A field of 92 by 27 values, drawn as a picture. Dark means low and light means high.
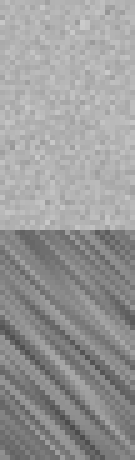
The table splits into 2 rows of 1 panel. Panel 1,1: high, fine-grained, faint in contrast. Panel 2,1: middling, slanting down to the right.
